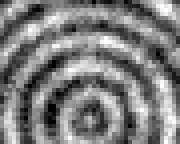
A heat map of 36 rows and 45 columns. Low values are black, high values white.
Grain: blotchy. Odd rows or columns: none. Rings: centred on the bottom middle. Slope: none. Average level on the scale: 50%.
